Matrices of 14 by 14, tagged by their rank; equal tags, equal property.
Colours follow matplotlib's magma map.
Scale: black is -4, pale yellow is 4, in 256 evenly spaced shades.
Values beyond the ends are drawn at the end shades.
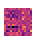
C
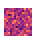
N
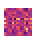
C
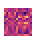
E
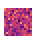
N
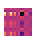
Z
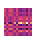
Z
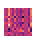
E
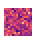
N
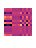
Z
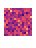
N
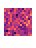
N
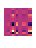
Z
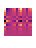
Z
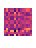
E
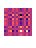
Z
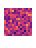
N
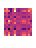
E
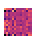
E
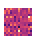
C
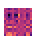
E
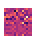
C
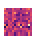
C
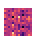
C
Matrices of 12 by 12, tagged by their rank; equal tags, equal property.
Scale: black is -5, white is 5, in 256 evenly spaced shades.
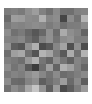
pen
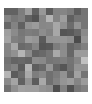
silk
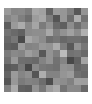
silk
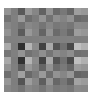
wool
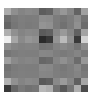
wool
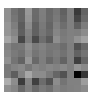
pen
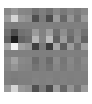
wool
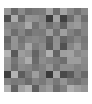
pen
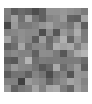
silk
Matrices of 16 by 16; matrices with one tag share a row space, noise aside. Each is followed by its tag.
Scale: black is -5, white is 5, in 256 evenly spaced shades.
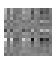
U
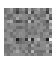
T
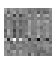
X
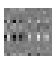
X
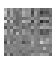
U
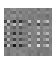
X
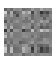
U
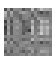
U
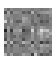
U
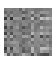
U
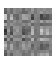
U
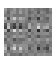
X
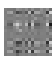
T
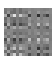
X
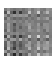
X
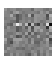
T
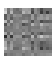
U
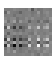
X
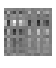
X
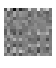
X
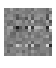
T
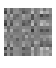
U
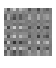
X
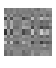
U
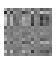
U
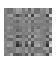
T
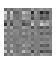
U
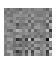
T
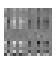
X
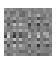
X
